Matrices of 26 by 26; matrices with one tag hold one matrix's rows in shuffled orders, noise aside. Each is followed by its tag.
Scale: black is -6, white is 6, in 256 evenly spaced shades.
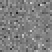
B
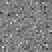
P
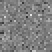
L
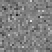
B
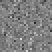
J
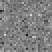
L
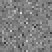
J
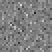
J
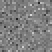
B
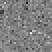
L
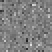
L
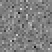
J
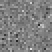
B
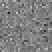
P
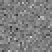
B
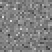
P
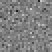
B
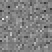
P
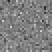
P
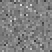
J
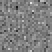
B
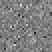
J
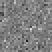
L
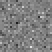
B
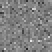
L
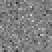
B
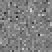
B
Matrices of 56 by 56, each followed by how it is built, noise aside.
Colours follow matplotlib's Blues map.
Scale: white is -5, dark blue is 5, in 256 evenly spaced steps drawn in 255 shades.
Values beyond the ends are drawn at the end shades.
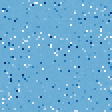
sparse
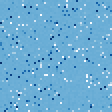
sparse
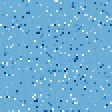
sparse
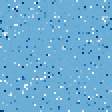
sparse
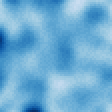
smooth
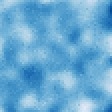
smooth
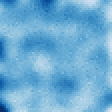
smooth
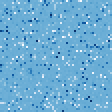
sparse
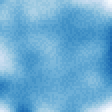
smooth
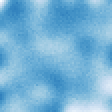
smooth
